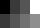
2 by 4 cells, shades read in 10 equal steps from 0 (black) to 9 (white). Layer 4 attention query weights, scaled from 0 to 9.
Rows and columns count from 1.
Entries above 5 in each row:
1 0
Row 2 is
2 3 4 5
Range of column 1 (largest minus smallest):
2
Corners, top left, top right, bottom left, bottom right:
0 9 2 5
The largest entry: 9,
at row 1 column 4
